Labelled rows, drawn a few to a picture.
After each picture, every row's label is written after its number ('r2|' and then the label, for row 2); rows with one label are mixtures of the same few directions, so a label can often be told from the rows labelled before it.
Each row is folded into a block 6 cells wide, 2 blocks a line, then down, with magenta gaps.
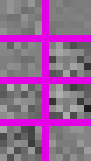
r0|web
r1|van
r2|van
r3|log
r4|van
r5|log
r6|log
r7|log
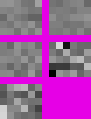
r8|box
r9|box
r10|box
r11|van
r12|van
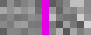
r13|log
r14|log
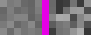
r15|log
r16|web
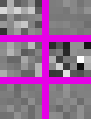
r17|log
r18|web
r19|web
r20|box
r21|box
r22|box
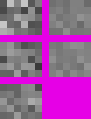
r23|van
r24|box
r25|log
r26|log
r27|box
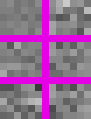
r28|box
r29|web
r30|van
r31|van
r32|box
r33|van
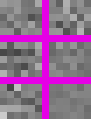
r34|box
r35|box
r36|log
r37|van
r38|van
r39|web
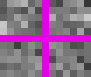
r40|van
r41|box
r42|web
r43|log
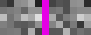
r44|box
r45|box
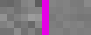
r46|box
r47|box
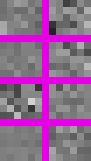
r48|van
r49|van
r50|box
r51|web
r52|box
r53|van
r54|box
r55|van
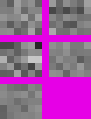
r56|box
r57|log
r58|box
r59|box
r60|van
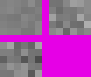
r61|web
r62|log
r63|box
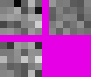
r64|web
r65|log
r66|box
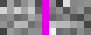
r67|log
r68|van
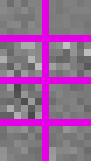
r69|van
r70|web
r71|log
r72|web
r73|box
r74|log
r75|van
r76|van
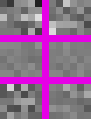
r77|box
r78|van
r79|box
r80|box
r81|van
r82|web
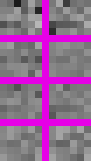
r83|web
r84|van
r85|box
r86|web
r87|web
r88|van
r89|web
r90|web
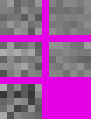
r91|box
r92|log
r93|log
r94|box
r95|log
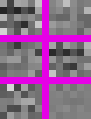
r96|log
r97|web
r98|web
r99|log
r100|van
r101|van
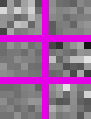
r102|log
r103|van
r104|van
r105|box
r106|box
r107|web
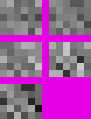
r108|box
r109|log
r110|log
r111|box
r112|log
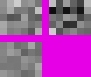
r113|web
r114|log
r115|web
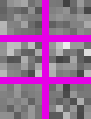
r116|van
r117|web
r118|web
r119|web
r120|box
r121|box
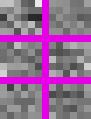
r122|box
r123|box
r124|van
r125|log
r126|van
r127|log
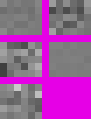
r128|log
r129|log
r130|van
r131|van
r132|web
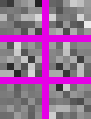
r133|box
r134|log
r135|box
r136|box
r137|box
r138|van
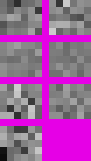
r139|web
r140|van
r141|web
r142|box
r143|box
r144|box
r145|van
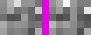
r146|web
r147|web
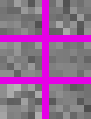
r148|web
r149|box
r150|box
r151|box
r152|web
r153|log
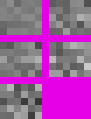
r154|van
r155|box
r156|box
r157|log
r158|box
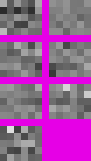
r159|log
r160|box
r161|web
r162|van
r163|box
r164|web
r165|van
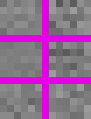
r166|log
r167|van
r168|box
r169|log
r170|box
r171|web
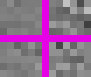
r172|van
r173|web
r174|web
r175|van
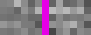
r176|web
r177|log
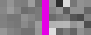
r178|web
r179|van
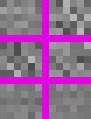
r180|log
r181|box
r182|box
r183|box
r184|box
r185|van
